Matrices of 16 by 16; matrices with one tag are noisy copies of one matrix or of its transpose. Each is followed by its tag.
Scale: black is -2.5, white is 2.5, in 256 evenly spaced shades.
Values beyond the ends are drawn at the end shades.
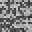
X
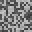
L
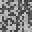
X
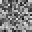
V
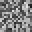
V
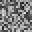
L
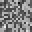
V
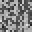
X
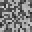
V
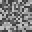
V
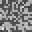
V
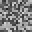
V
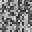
X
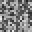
X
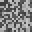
V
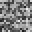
X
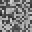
L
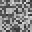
L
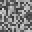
L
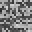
X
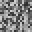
X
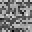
X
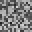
L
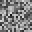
L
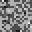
L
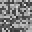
X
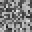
V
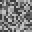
L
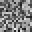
V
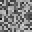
L
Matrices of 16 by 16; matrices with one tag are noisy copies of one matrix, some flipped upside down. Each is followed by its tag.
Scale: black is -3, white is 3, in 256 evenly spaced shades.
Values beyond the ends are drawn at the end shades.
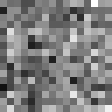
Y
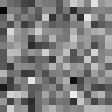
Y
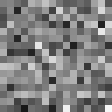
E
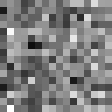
Y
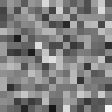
E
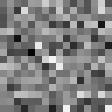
E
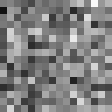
Y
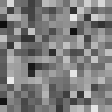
Y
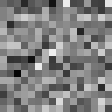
E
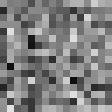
Y
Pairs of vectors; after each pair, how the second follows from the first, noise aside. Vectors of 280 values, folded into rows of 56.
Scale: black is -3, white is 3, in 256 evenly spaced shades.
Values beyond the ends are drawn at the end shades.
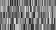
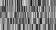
wrapped around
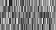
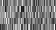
wrapped around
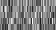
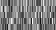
copied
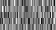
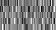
wrapped around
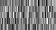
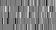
partly zeroed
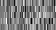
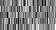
wrapped around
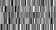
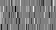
partly zeroed
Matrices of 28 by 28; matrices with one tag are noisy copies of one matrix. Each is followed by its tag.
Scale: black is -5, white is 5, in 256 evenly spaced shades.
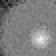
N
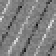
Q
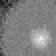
N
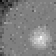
N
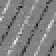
Q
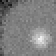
N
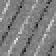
Q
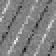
Q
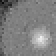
N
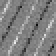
Q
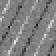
Q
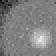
N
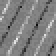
Q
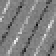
Q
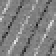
Q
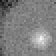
N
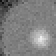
N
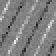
Q
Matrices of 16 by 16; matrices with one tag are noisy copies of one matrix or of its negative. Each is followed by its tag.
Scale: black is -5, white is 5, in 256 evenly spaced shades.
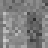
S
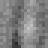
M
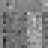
S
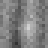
M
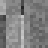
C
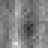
M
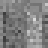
S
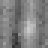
M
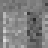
S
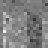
S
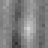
M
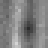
M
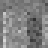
S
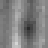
M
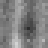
M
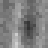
M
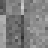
C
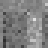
S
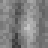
M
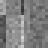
C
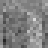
S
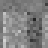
S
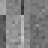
C
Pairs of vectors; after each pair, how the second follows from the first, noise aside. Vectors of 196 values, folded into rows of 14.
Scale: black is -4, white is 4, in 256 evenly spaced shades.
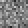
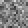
sign-scrambled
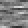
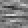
wrapped around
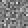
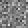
wrapped around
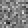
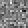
wrapped around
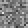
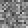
wrapped around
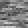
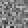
sign-scrambled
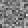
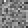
wrapped around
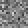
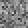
sign-scrambled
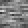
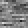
wrapped around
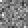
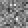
wrapped around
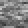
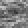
wrapped around
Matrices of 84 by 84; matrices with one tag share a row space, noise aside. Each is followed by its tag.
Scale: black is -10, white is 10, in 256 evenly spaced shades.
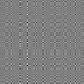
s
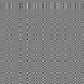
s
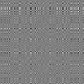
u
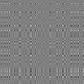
u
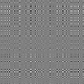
u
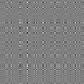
s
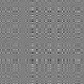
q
